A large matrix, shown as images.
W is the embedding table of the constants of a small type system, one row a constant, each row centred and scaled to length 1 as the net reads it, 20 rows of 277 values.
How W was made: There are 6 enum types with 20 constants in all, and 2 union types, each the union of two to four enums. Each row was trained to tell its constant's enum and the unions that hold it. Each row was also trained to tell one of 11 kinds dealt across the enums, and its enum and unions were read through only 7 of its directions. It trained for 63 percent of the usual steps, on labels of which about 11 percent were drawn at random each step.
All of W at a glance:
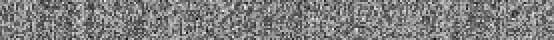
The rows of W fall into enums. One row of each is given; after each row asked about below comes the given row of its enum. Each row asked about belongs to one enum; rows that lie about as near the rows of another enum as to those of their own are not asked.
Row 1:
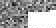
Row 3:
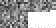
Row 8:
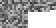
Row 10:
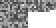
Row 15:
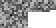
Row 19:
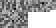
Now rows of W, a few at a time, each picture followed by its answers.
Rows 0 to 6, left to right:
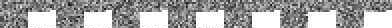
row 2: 3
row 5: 15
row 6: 15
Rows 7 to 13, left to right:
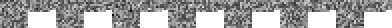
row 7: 15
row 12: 1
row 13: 19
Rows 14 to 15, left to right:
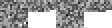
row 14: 10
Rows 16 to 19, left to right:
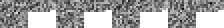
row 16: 3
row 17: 10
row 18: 3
